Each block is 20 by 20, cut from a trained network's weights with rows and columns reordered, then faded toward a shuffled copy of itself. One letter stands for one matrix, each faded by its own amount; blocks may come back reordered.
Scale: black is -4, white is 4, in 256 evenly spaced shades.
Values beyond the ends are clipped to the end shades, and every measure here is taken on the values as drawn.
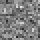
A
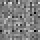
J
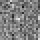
A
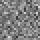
A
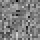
A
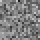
A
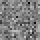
J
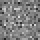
J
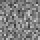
A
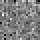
J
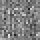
J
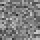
A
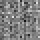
J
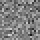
A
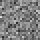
A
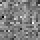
J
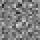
A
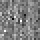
J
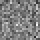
A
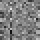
A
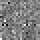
J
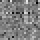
J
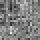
A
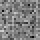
J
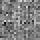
J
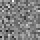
A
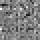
J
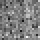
J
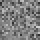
A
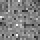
J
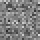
A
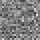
A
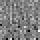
J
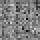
J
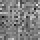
J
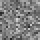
A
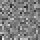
A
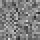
A
